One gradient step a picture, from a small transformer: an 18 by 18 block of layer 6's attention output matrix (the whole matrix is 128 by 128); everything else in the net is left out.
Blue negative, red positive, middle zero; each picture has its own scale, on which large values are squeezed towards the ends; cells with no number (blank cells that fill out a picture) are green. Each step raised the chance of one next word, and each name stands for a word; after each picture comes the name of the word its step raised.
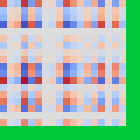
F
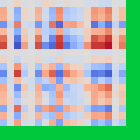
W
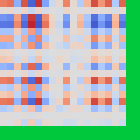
F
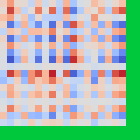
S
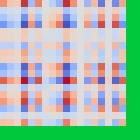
F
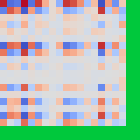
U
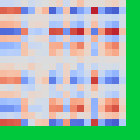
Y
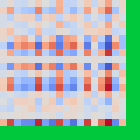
U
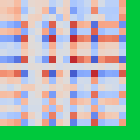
S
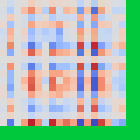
U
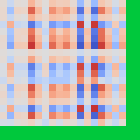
W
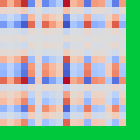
F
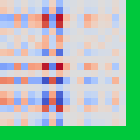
F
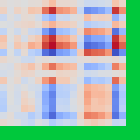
Y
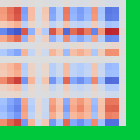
Y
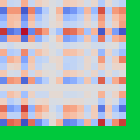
Y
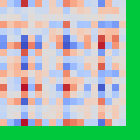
U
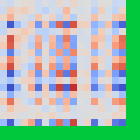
U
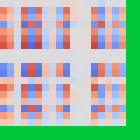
W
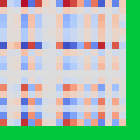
U
